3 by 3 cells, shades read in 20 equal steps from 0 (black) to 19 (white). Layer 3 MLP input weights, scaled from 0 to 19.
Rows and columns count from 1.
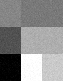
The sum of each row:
28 32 34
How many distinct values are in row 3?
3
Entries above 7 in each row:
3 2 2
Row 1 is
10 9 9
